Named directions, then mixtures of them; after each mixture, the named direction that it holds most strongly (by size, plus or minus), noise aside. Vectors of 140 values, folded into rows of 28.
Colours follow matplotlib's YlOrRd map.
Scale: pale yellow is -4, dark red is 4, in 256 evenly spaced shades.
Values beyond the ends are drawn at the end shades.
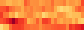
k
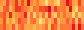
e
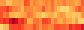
k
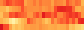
k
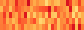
e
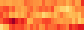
k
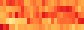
k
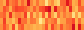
e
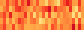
e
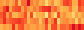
e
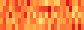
e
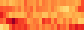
k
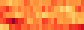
k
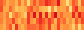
e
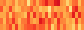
e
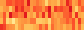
e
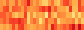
e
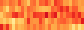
k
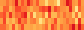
e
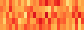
e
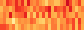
e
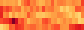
k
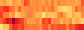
k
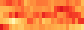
k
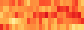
k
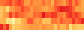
k
